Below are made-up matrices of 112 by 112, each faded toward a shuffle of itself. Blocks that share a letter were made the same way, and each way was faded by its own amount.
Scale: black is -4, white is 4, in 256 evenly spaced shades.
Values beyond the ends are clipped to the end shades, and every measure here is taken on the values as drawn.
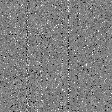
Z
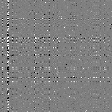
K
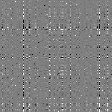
K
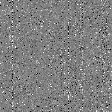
Z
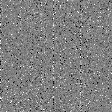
Z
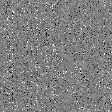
Z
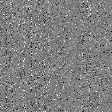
Z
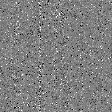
Z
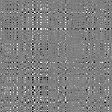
K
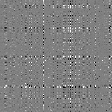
K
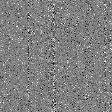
Z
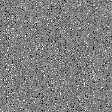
Z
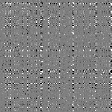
K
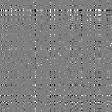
K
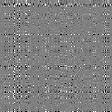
K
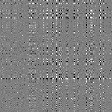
K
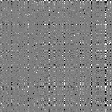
K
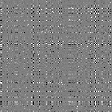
K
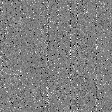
Z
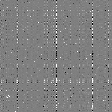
K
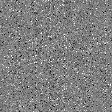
Z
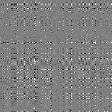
K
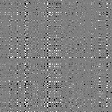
K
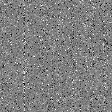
Z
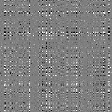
K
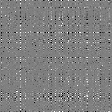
K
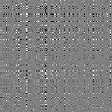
K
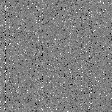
Z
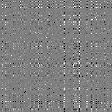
K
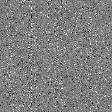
Z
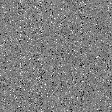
Z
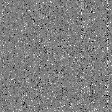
Z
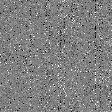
Z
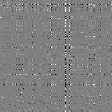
K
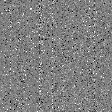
Z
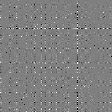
K
